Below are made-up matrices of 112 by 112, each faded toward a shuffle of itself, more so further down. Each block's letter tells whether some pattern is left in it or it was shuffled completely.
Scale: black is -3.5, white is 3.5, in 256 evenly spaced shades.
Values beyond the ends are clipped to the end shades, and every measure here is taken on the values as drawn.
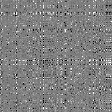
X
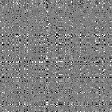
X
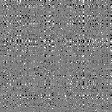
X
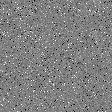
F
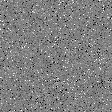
F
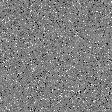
F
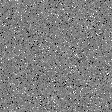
F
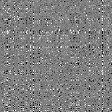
X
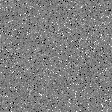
F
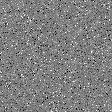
F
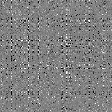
X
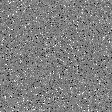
F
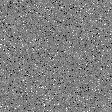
F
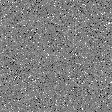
F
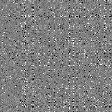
X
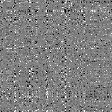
X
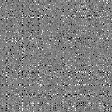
X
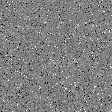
F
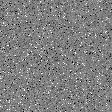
F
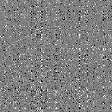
X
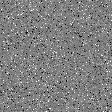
F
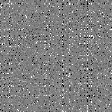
X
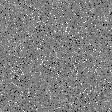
F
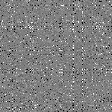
X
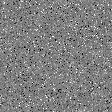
F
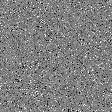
F
